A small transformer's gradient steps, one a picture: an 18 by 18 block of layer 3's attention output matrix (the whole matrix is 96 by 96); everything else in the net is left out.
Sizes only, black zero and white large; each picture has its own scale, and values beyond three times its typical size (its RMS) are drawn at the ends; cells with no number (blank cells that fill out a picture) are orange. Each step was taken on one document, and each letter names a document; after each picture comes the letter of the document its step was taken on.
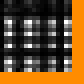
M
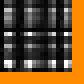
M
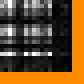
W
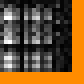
W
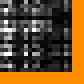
W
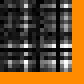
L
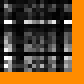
M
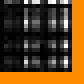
L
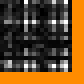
L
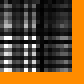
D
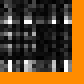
M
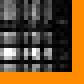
W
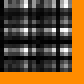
L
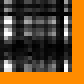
M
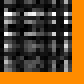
M
